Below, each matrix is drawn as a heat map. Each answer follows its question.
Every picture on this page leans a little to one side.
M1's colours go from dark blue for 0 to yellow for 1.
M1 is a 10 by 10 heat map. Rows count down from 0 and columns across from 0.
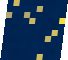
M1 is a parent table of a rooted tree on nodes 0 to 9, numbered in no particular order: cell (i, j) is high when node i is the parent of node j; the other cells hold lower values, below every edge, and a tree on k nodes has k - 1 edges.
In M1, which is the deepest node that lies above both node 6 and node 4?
3
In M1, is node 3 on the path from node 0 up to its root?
no
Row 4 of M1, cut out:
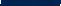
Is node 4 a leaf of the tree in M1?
yes
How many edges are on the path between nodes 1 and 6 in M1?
5
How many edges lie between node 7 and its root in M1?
4
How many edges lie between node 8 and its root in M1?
4
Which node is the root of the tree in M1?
2
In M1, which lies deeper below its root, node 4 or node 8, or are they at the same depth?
node 8
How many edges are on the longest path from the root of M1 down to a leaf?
4
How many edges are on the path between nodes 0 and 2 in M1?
1
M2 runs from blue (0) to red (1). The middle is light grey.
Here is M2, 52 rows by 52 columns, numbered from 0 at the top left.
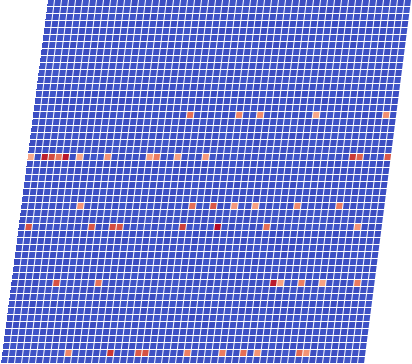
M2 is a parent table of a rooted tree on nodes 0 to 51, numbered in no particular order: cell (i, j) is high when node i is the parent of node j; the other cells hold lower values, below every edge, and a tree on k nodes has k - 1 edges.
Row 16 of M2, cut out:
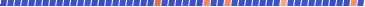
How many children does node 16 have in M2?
5
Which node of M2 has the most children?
22
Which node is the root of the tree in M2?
16
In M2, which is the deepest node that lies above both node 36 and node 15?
50
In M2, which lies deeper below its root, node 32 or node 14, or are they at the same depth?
node 14
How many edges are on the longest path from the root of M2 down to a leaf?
2
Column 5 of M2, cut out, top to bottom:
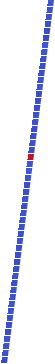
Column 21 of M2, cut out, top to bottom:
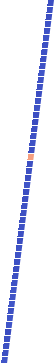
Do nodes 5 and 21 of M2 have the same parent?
yes
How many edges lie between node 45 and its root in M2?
2
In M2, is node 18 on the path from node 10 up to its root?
no
